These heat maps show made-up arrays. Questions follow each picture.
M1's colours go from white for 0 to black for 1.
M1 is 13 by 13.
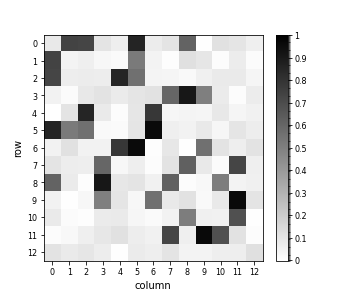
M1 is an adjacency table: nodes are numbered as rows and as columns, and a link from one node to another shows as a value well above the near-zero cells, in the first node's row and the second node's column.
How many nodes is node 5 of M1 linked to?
4
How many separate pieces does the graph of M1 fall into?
2
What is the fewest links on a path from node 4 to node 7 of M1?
4
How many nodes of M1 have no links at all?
1
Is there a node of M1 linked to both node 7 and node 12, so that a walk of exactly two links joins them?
no
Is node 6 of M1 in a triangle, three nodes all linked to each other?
no
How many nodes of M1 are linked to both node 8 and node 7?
1
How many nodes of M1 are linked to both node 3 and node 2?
0
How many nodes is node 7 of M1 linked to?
3
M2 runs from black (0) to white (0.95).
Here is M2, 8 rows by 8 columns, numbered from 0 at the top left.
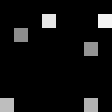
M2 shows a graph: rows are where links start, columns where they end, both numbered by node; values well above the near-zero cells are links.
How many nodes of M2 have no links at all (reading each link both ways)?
2
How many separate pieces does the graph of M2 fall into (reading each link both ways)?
3
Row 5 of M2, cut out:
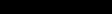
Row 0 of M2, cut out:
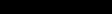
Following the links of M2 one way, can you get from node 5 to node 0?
no
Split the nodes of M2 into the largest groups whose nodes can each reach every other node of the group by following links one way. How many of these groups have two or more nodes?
0
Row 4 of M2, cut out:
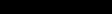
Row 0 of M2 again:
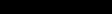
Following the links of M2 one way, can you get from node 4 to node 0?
no
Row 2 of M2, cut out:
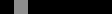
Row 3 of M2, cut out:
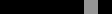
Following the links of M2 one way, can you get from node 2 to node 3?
yes
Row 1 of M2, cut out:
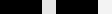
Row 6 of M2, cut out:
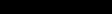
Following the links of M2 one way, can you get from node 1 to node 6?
yes
